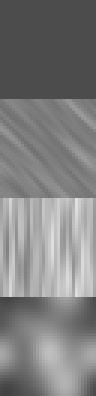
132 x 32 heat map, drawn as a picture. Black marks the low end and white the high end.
It is made of 4 by 1 panels. Panel 1,1: low, flat. Panel 2,1: middling, slanting down to the right, faint in contrast. Panel 3,1: high, streaked downward. Panel 4,1: middling, smooth, strong in contrast.
